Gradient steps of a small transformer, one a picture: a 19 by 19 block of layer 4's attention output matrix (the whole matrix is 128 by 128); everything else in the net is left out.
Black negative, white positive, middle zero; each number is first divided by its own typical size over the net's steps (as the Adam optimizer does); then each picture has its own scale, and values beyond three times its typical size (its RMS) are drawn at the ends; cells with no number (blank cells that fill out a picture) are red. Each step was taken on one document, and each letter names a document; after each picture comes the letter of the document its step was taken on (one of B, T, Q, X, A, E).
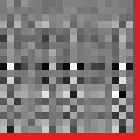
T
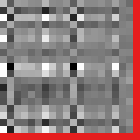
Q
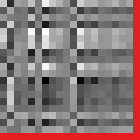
Q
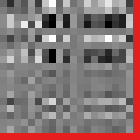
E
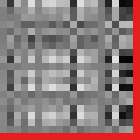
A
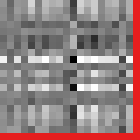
A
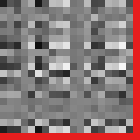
T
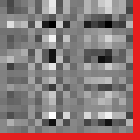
E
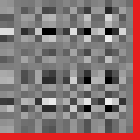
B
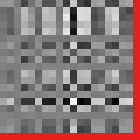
B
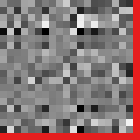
T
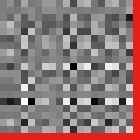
B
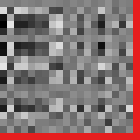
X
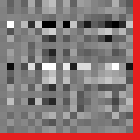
E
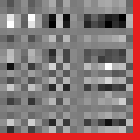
E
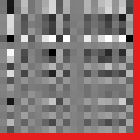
E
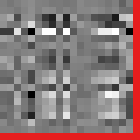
E
